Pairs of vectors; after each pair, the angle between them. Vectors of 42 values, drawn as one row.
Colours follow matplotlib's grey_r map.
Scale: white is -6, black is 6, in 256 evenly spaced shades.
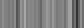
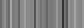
orthogonal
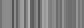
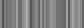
orthogonal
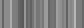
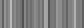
nearly parallel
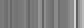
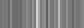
orthogonal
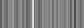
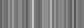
nearly parallel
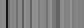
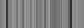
partly aligned
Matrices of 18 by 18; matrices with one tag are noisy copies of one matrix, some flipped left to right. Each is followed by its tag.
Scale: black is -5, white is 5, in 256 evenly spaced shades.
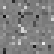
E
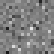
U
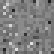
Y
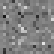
E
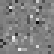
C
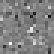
E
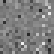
Y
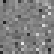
Y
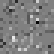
C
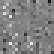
Y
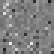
Y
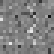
E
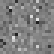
C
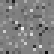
U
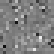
C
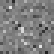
U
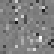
C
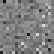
Y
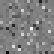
U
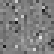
C
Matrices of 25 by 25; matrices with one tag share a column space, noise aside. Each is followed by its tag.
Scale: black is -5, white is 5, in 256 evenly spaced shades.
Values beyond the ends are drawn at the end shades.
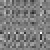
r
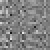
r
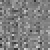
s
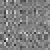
r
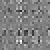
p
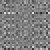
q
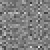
q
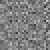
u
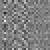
u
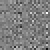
q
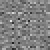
q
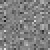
u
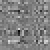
p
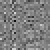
u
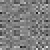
q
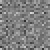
q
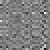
q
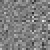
u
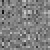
r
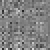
s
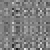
s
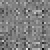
s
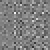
q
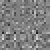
r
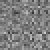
r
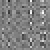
r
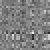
r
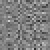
u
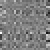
r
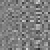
u
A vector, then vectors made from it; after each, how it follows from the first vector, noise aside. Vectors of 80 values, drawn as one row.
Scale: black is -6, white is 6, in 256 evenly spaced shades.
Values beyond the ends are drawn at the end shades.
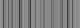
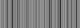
reversed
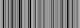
scaled up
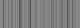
shrunk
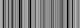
scaled up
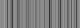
reversed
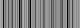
scaled up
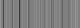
partly zeroed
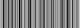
scaled up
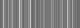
negated
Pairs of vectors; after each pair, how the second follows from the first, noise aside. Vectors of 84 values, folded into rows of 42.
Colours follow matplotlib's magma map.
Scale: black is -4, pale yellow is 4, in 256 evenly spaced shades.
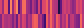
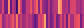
negated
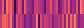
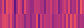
shrunk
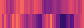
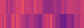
shrunk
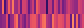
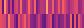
negated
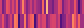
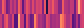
negated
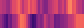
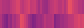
shrunk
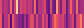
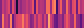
negated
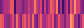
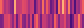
negated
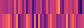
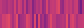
shrunk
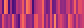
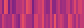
shrunk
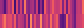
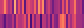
negated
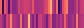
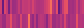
shrunk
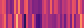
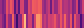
negated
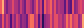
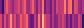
negated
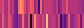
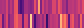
negated
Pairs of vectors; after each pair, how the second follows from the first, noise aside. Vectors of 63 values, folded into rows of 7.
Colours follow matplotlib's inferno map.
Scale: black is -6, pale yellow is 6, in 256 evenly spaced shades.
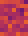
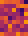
scaled up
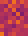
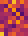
scaled up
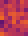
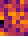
scaled up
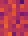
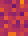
sign-scrambled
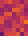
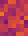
wrapped around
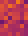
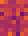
wrapped around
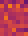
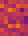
shuffled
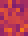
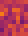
wrapped around
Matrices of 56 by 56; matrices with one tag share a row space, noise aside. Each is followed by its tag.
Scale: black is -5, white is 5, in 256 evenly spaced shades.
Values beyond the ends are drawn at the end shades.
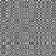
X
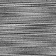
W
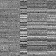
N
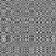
X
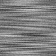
W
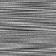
W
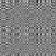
X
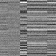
N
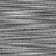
W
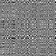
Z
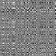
Z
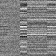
N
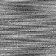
W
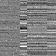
N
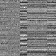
N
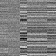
N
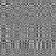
X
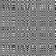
Z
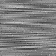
W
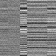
N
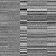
N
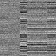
N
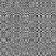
X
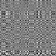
X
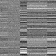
N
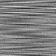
W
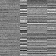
N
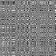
Z
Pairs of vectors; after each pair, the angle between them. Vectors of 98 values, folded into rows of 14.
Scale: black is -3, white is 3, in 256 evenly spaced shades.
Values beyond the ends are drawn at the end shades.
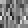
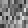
partly aligned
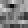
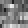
nearly opposite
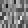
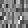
nearly parallel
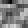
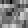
nearly parallel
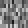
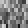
orthogonal
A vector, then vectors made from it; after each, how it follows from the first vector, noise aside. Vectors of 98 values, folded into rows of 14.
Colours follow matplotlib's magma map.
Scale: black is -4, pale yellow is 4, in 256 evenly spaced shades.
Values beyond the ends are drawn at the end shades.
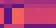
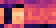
scaled up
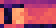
scaled up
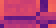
wrapped around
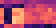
scaled up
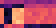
scaled up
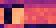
scaled up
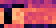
scaled up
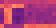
negated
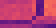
wrapped around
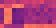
negated
